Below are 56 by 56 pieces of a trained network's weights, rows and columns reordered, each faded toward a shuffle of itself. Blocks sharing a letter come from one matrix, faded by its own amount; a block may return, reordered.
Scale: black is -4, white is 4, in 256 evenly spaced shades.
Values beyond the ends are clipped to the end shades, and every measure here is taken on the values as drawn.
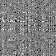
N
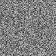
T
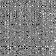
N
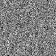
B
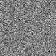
T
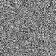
T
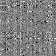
N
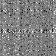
N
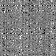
N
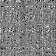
N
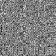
T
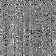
N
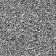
B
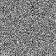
T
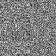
T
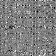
N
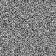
T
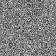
T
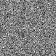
B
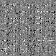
N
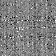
N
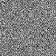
T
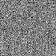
B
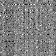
N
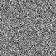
B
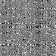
N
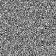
B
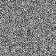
B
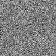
B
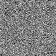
B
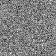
B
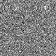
T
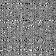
N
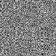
T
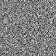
T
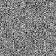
T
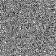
T
